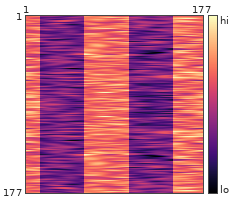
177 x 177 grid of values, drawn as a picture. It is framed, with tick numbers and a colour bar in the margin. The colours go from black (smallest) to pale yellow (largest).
No overall slope runs across the table. The top and bottom halves mirror each other. Upright stripes repeat 2 times across the table.
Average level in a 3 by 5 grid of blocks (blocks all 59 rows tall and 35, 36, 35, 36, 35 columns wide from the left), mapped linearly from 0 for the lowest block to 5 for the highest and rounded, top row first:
2 2 5 0 5 | 3 2 5 0 4 | 2 2 5 0 5
